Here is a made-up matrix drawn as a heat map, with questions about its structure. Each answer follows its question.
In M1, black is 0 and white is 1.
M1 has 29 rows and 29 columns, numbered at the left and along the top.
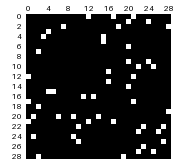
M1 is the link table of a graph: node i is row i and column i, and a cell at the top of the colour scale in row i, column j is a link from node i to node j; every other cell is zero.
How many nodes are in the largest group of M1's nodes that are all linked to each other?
3
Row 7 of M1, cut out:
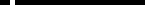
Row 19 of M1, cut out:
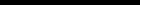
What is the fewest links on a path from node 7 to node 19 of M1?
3
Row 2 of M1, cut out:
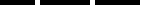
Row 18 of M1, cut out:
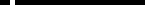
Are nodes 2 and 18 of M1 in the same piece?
yes
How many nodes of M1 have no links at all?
1
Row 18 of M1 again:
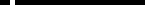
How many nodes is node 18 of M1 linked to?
1
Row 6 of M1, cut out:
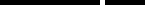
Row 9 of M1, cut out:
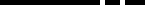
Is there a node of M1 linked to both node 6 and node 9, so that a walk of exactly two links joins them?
yes
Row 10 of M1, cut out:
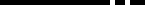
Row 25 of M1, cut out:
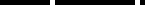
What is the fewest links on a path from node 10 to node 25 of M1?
1
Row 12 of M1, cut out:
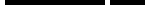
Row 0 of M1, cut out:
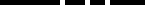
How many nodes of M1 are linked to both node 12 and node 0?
1
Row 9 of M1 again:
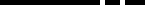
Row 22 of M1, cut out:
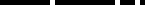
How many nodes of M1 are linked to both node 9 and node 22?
0
